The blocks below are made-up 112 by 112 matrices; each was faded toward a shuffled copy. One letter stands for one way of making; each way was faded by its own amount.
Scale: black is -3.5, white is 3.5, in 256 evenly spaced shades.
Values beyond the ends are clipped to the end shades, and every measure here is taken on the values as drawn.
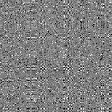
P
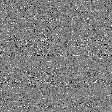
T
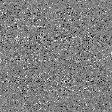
T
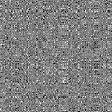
P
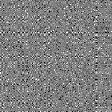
P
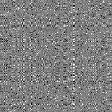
P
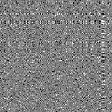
P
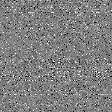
T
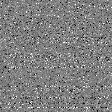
T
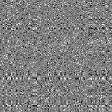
P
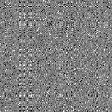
P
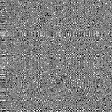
P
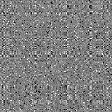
P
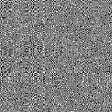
P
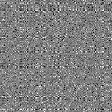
P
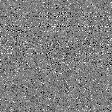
T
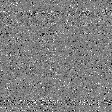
T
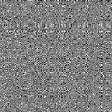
P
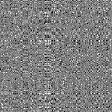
P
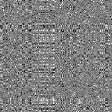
P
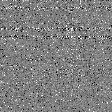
T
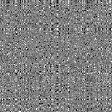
P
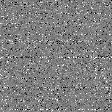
T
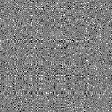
P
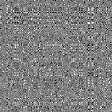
P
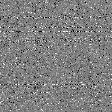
T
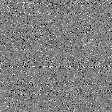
T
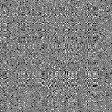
P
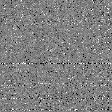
T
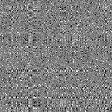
P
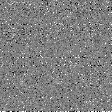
T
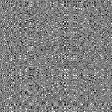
P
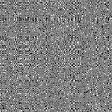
P
